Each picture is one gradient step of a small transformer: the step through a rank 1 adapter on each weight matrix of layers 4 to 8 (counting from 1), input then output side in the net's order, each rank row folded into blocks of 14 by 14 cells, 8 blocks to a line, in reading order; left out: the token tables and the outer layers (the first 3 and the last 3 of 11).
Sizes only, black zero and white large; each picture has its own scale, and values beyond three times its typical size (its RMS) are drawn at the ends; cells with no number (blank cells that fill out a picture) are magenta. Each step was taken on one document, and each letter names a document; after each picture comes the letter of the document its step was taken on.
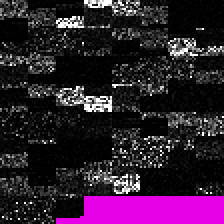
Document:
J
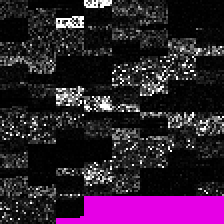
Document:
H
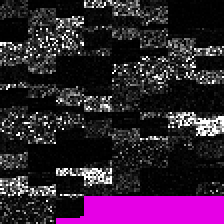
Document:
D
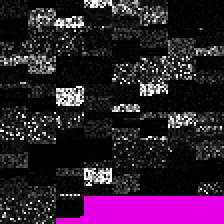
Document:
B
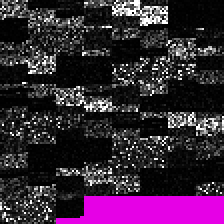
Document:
J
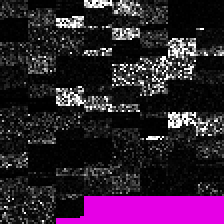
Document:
B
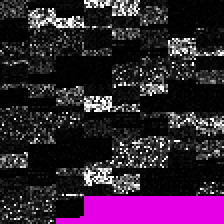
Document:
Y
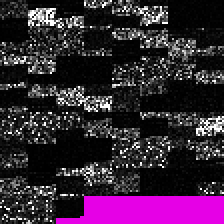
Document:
J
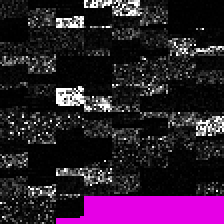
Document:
H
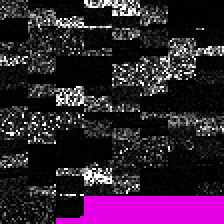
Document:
H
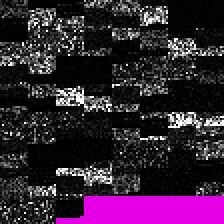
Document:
D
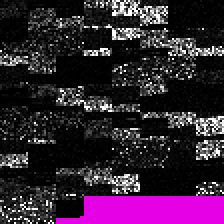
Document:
Y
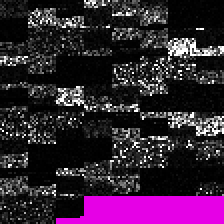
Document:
D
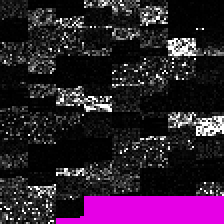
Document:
J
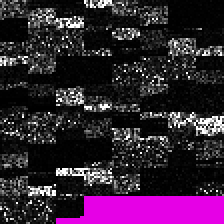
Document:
H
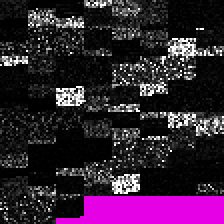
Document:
B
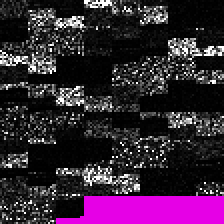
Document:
Y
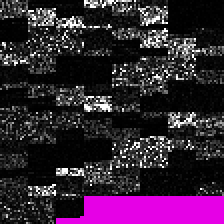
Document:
D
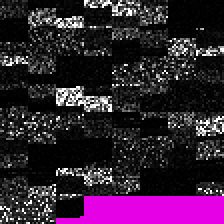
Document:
H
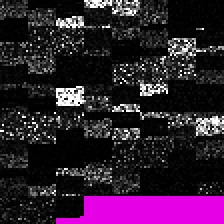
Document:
B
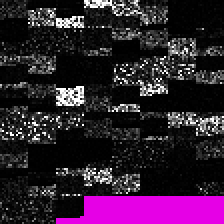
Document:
B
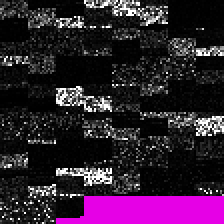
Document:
H
